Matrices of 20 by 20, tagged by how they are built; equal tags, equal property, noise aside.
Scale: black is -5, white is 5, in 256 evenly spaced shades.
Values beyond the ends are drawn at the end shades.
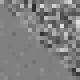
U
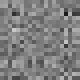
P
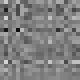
P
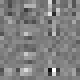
P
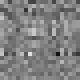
P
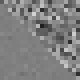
U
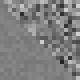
U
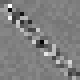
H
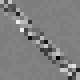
H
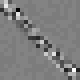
H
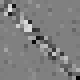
H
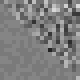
U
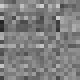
P
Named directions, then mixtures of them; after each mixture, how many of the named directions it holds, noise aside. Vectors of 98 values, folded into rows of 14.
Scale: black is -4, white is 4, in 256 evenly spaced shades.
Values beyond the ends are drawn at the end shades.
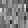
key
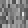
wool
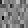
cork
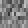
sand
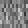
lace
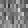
two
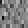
one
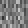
three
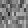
two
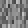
one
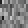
two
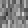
two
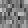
one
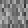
three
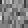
two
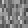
three
